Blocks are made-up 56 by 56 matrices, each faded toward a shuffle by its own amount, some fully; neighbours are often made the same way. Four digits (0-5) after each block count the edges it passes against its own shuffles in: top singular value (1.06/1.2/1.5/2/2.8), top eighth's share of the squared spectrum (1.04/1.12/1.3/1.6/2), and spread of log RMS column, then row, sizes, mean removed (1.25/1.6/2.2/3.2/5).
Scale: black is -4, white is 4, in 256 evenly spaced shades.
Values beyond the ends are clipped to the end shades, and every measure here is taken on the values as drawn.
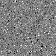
2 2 0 0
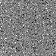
3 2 1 0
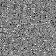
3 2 0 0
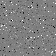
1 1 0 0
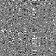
4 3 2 2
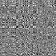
4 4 2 3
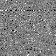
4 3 1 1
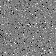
0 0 0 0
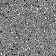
0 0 0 0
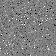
0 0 0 0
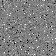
0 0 0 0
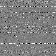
3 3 0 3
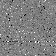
2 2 0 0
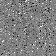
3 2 1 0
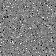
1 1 0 0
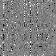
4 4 2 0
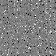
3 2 1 0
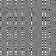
5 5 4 3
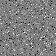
1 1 0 0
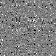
3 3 2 1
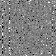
3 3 2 0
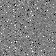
2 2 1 0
